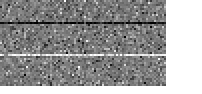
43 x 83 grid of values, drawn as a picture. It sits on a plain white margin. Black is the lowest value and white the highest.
Overall the values sit about 50% of the way up the scale. Rows 12 and 28 differ from the rows beside them. No overall slope runs across the table. The distribution is heavy-tailed on both sides.
